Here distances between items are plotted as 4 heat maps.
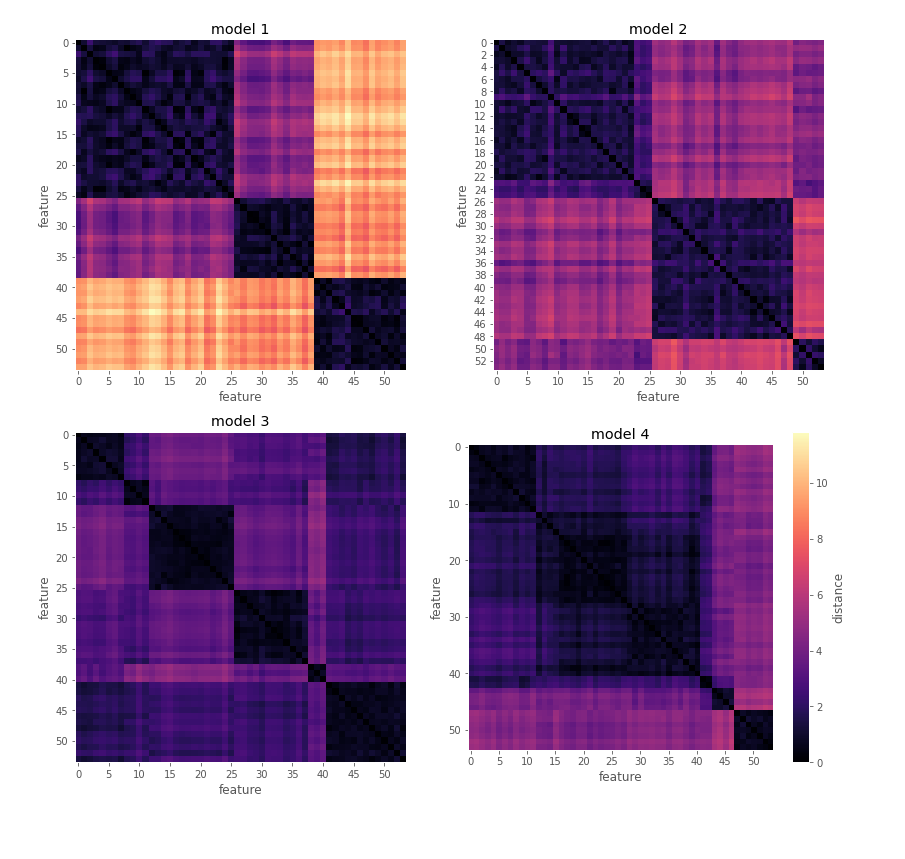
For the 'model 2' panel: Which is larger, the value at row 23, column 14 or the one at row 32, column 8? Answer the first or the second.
the second
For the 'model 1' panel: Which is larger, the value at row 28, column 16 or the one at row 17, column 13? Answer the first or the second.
the first
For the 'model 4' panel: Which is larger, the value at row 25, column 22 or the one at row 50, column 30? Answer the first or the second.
the second
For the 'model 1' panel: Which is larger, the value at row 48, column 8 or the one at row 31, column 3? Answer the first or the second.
the first
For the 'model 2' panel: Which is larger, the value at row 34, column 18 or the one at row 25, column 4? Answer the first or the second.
the first
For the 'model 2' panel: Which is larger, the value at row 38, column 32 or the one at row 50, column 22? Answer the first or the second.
the second
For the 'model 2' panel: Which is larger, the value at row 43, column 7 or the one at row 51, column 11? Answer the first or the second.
the first
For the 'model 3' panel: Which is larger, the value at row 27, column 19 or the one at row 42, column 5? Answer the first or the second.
the first
